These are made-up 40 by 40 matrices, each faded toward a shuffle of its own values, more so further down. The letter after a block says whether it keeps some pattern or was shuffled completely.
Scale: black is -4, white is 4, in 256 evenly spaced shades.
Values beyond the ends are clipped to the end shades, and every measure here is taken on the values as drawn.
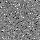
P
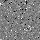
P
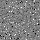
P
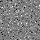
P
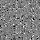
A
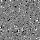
P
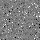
P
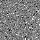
P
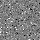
P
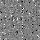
A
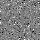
A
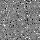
A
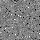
P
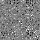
A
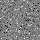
P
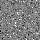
P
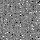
A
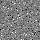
P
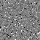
P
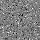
P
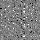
A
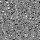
P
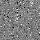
A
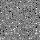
A
